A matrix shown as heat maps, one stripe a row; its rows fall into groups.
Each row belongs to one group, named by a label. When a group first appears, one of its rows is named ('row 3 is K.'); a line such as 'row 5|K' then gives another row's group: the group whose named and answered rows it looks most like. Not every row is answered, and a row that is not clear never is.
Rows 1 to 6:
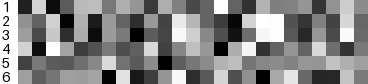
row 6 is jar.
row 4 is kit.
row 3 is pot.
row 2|pot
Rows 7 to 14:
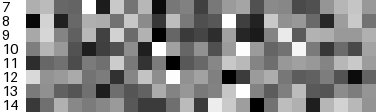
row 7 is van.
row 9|van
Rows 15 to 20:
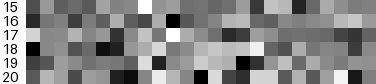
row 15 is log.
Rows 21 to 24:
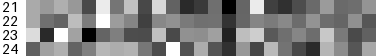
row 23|kit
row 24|log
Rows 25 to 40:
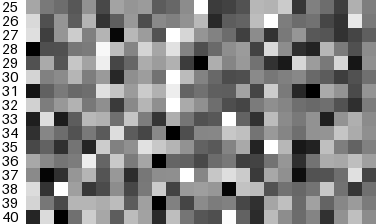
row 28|log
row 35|log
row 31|log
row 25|pot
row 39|van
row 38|kit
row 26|pot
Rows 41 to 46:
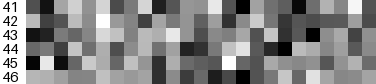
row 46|van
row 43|log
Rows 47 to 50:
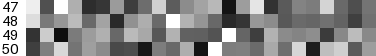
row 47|kit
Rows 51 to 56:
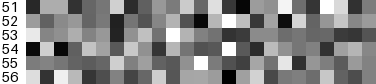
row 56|kit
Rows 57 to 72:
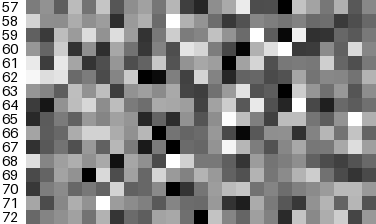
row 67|jar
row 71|van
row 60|pot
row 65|jar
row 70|jar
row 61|kit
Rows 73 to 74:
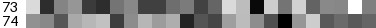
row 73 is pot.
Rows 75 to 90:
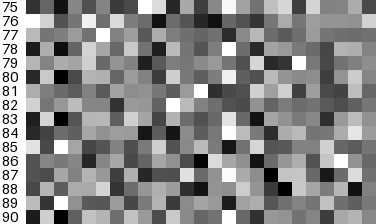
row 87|jar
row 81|pot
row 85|kit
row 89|kit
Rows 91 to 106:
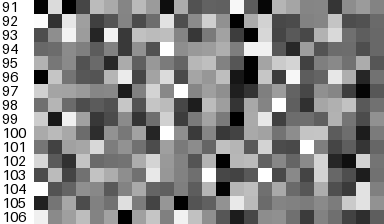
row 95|pot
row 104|pot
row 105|jar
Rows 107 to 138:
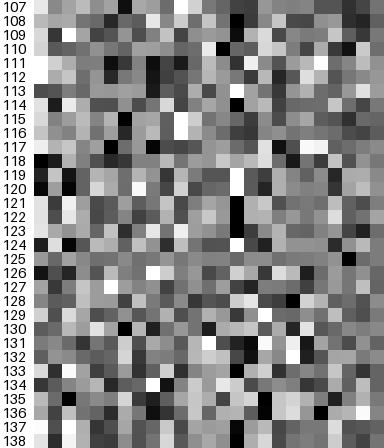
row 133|kit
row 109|kit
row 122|kit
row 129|kit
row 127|van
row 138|kit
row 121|kit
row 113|jar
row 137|kit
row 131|pot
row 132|pot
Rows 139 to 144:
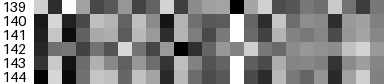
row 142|jar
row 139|kit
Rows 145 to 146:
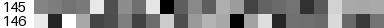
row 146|kit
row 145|van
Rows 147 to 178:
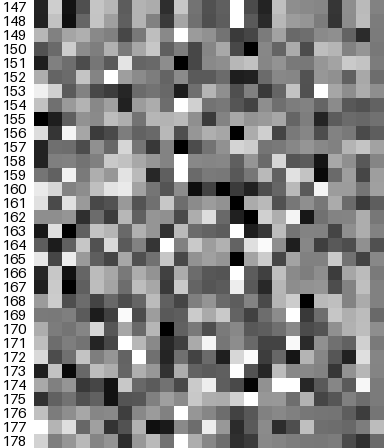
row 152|van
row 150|van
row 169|pot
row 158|log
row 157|jar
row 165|kit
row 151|jar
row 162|pot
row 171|pot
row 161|kit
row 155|log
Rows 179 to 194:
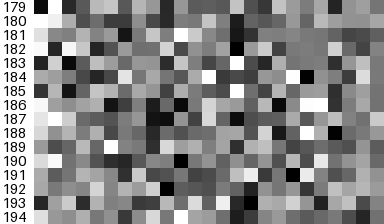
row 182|kit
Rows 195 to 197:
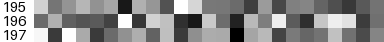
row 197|kit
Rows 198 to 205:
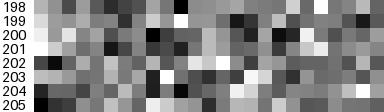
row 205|log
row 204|jar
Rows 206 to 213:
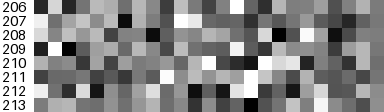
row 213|van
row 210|pot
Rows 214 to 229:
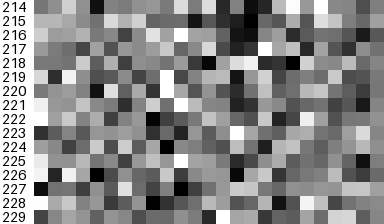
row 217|pot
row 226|kit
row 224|van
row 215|van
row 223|jar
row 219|kit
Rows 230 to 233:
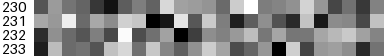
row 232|jar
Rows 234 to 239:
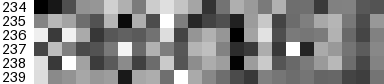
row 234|log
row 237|pot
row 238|kit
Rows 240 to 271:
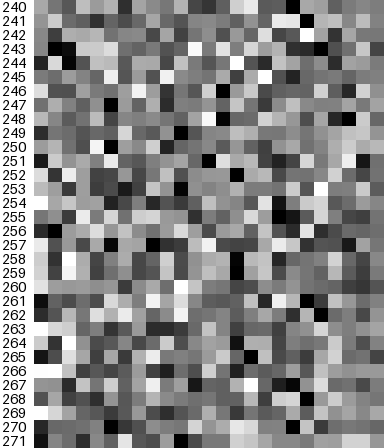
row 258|kit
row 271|jar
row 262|log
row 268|log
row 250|van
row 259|kit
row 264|kit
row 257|pot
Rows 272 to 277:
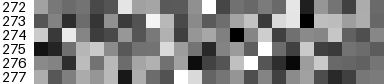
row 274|kit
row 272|pot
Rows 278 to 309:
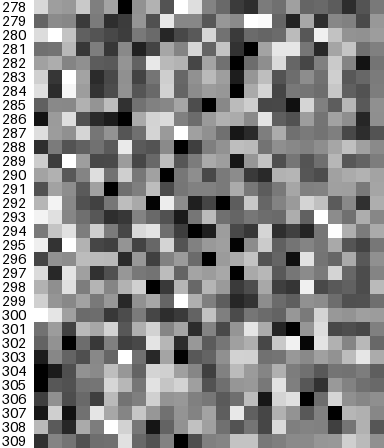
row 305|log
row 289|kit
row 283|kit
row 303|jar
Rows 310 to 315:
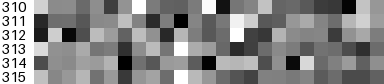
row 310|pot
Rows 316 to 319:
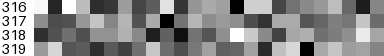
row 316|kit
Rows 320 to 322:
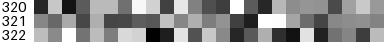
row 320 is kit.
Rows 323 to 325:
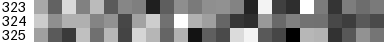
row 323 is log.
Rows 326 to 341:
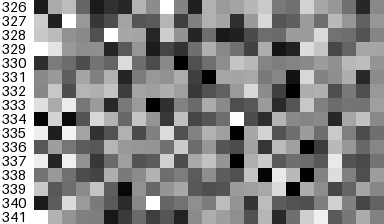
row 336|log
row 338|log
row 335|kit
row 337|kit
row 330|jar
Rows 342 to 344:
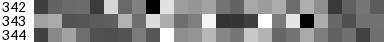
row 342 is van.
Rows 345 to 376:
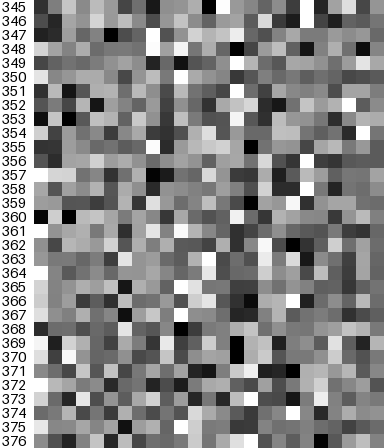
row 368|jar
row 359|pot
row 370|kit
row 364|pot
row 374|pot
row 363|pot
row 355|van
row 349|jar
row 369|kit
